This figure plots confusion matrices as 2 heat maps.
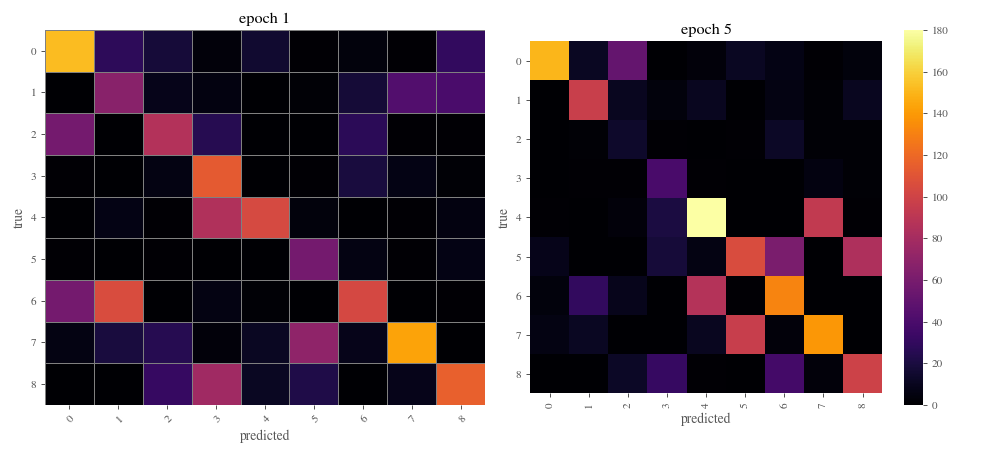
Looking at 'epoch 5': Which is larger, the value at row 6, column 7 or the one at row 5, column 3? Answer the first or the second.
the second
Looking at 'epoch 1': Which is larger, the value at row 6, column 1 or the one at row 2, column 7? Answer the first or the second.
the first
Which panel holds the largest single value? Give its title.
epoch 5
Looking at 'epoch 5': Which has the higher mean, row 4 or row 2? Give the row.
4
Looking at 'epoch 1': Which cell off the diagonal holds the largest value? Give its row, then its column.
6, 1
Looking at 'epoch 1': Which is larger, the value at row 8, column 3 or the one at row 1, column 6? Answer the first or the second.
the first
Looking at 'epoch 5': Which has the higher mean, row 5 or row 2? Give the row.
5
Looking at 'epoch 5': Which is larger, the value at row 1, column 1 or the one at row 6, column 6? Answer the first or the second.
the second
